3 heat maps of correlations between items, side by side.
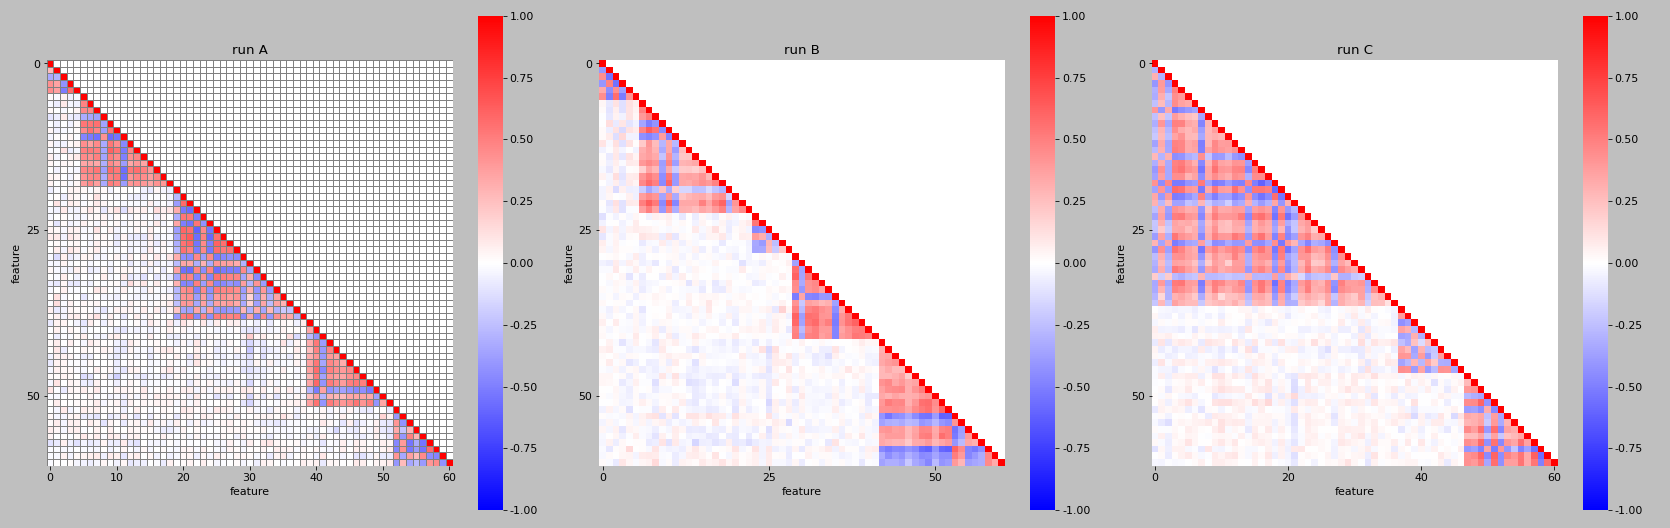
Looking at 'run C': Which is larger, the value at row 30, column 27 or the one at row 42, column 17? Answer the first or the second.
the second
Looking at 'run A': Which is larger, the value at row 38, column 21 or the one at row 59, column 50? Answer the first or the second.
the first
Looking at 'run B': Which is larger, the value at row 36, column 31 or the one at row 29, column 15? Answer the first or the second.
the first
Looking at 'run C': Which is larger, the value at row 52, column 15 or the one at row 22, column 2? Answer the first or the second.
the first
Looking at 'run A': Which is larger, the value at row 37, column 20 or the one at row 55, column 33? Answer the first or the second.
the second
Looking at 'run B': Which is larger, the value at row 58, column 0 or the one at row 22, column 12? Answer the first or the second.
the second
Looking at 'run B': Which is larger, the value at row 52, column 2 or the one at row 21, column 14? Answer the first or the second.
the second
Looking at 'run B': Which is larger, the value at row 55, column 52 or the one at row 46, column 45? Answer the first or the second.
the first
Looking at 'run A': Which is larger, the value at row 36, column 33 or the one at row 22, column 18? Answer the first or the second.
the second
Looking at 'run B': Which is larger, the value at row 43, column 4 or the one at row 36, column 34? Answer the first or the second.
the second
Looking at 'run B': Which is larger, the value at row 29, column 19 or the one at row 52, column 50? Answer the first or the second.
the second
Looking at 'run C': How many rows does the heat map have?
61
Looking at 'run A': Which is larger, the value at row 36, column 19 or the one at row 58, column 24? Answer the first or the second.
the second
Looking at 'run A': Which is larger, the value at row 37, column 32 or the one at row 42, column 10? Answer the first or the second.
the second
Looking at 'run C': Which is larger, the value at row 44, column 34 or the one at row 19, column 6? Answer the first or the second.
the second
